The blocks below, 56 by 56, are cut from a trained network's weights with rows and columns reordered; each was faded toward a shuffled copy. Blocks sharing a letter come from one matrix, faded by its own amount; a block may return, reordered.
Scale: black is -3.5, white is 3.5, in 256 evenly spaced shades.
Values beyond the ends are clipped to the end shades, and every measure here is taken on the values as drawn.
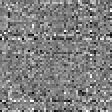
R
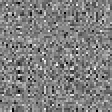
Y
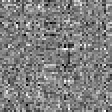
R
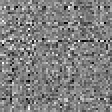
R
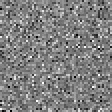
Y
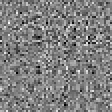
Y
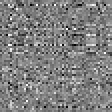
R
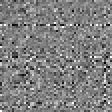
R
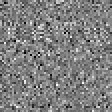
Y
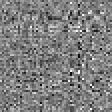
R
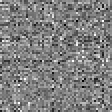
R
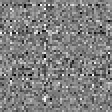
R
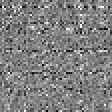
R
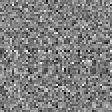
Y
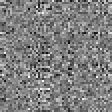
R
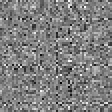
R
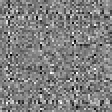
R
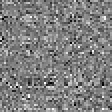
Y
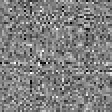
R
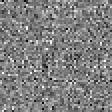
Y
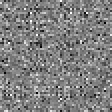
Y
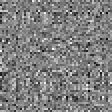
Y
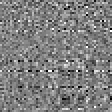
R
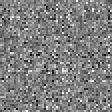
Y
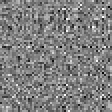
R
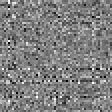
R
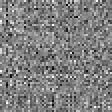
Y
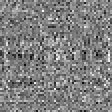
Y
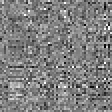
R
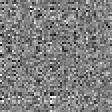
Y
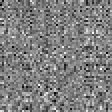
Y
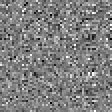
Y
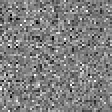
Y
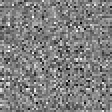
Y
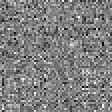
R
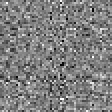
R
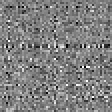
R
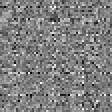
R
